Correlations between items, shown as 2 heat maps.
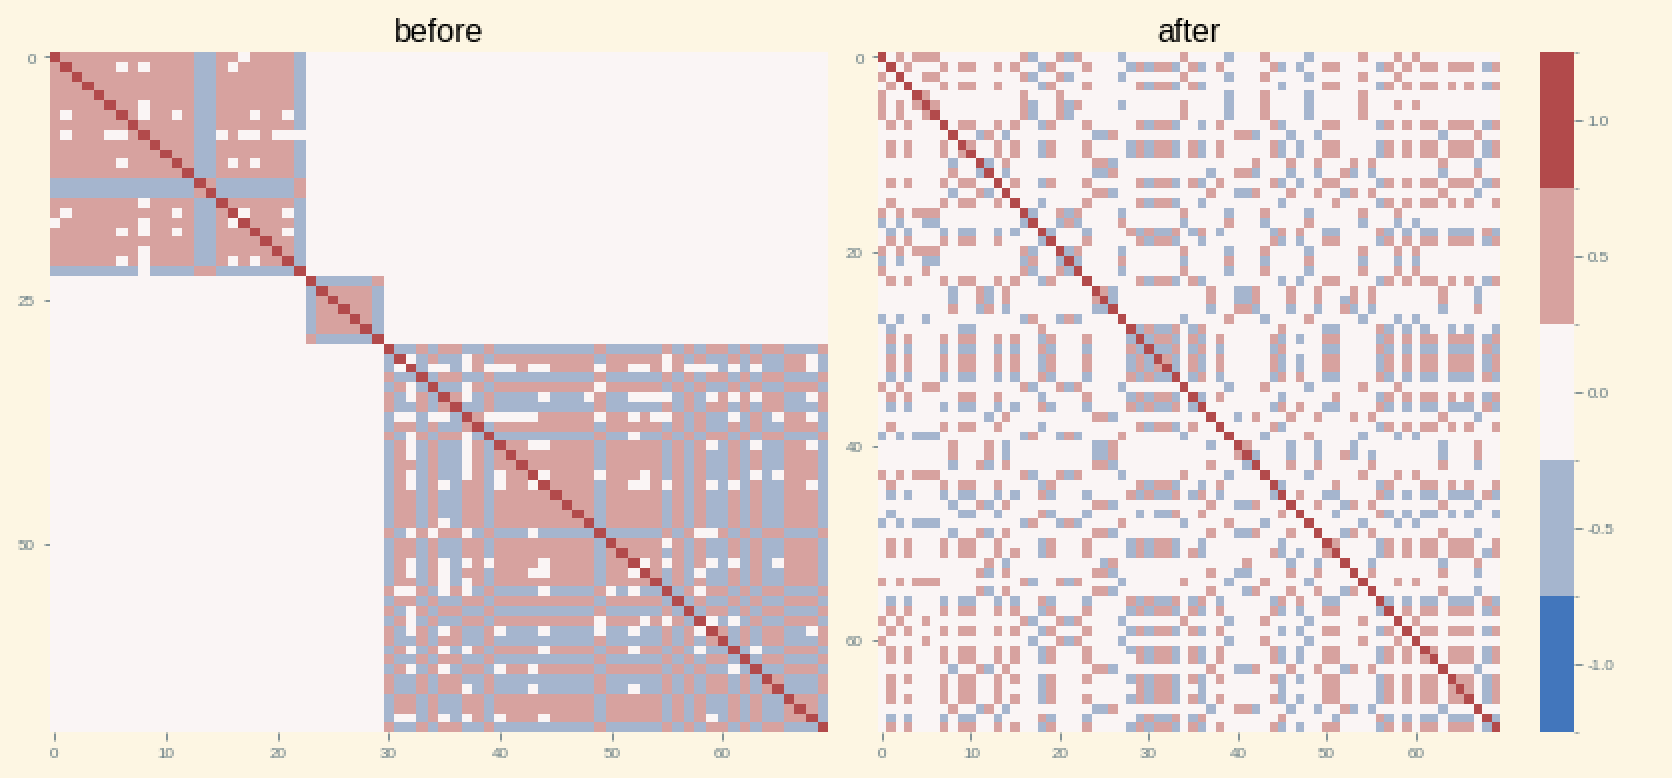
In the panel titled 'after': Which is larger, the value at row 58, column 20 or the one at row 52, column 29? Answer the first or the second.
the first
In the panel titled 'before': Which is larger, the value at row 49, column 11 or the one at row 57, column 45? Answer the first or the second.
the first
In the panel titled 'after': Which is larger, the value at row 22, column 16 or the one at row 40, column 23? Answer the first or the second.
the first
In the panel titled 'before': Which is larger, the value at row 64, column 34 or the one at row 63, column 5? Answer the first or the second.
the second
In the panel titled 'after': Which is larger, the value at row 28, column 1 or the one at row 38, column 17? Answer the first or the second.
the second
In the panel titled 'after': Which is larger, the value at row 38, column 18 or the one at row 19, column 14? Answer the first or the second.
the second
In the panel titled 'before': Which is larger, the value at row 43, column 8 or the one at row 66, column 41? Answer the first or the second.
the second
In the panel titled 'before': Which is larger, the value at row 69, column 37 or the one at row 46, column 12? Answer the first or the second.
the second
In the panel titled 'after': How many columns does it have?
70
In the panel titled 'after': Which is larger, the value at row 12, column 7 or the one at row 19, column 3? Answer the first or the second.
the second
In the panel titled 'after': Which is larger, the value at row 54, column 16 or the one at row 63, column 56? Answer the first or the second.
the first
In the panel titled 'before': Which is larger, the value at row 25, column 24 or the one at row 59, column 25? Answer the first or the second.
the first
